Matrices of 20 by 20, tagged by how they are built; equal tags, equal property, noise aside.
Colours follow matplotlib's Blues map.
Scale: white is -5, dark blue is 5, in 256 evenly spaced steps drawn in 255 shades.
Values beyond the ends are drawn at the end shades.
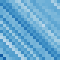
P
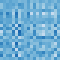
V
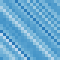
P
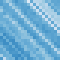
P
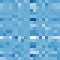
V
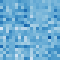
V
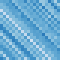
P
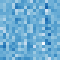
V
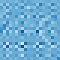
V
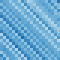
P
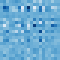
V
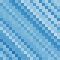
P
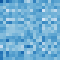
V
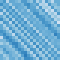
P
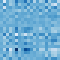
V
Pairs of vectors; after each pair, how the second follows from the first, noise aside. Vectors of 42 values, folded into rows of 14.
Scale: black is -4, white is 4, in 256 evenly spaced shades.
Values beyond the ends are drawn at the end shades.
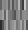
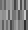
shuffled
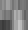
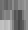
negated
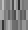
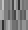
copied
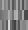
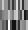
scaled up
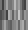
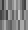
copied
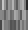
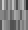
copied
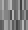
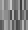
copied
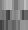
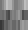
copied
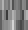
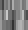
negated
